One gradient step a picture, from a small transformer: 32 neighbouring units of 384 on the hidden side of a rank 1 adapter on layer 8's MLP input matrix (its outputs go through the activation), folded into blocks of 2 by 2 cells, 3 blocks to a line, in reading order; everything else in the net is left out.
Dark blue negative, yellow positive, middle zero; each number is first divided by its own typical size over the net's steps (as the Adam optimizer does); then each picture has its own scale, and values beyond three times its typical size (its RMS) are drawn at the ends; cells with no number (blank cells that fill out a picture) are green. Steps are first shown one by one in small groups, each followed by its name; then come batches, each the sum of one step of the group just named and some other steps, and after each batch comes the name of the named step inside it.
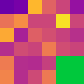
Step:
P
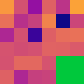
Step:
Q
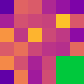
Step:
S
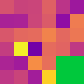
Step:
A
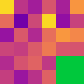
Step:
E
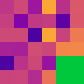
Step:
Q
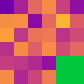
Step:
P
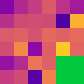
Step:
A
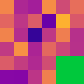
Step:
P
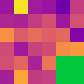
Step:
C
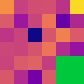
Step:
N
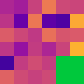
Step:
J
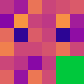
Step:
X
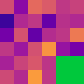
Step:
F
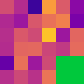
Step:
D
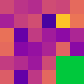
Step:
X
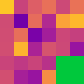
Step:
X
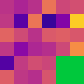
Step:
J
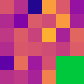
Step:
D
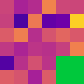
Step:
J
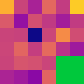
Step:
N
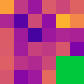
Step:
X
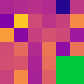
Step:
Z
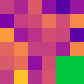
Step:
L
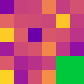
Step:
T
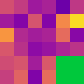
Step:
L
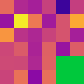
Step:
Z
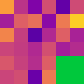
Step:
Z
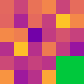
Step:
T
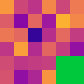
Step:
T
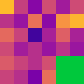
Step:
L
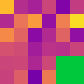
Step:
L
